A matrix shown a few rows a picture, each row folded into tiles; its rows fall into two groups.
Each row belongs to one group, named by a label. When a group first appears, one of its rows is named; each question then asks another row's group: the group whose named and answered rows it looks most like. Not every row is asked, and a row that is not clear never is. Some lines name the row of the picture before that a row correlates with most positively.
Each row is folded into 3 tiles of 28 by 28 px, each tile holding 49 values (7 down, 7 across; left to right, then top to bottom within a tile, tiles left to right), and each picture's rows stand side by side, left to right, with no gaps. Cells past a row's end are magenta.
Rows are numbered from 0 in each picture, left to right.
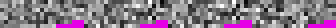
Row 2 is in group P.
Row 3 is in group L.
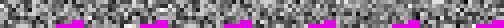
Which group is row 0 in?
L
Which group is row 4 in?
P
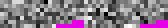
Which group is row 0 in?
P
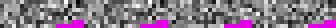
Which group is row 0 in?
P
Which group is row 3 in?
P
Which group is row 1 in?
P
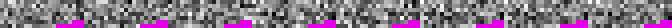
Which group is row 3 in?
P
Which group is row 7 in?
P
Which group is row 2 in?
L
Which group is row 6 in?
L
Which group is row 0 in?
P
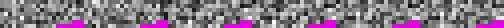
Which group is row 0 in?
P
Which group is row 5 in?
L
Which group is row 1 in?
P
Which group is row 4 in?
L
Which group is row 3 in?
L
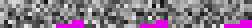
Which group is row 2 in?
P
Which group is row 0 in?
P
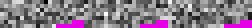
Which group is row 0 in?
P
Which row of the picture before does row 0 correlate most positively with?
0
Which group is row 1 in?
L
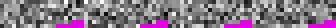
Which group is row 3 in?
L
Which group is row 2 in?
P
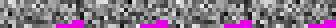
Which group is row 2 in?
P
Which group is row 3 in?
P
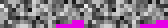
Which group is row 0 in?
L
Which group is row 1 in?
L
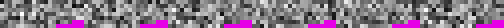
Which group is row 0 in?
L
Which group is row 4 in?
P
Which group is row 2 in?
L
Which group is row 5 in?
L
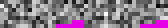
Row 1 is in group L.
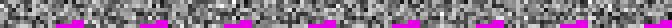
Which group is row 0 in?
L
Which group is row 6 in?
P
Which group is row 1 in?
P
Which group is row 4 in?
L
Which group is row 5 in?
L
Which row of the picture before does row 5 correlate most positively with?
1
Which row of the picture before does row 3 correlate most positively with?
1
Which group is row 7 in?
L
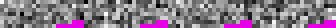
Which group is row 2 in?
P
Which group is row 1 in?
L
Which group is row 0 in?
P
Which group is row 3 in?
L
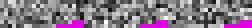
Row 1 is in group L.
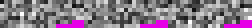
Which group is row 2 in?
L
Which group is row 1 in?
L
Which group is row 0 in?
L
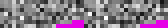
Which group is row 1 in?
P
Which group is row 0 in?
P
